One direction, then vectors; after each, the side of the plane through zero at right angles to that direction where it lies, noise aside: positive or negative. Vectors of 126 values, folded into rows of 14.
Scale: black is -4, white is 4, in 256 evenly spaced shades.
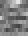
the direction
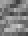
negative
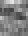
positive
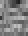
negative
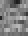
negative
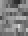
negative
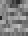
negative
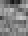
negative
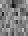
negative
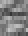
negative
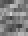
positive
